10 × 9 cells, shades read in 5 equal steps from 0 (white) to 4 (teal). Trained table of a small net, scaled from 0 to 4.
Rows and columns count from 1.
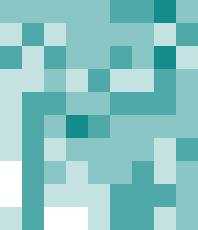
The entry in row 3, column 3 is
3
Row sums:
22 17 21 15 22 21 17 16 17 14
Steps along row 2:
up down up same same same down up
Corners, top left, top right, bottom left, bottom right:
2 2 1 2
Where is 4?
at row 1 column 8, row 3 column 8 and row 6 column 4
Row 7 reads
1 3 1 2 2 2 2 1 3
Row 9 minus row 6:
-1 0 -1 -3 -2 1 1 1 0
